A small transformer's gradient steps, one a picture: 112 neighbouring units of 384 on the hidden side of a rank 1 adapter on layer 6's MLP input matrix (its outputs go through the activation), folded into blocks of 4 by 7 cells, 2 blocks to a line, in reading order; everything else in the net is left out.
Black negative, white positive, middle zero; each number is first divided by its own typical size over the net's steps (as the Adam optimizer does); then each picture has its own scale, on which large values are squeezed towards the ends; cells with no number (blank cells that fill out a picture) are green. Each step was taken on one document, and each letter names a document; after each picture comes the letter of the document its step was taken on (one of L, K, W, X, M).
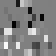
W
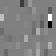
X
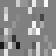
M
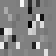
W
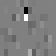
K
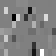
K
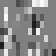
M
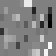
X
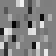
W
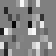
W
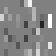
X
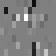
K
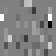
X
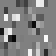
M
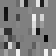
M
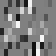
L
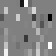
X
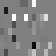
K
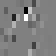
K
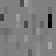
X
